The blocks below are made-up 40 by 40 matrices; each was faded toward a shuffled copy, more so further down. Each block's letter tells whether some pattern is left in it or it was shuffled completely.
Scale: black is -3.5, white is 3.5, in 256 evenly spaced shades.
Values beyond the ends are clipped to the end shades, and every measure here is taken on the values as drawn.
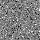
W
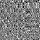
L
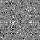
L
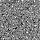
W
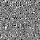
L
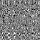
L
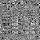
L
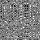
L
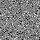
W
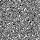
W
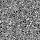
W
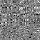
L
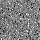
W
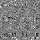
L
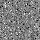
W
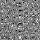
L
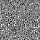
L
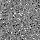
W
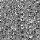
L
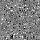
L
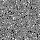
W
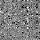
L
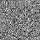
L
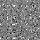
L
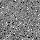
W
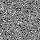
W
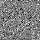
W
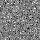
W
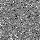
W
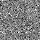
W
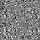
L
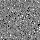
W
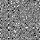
L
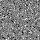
W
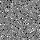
W
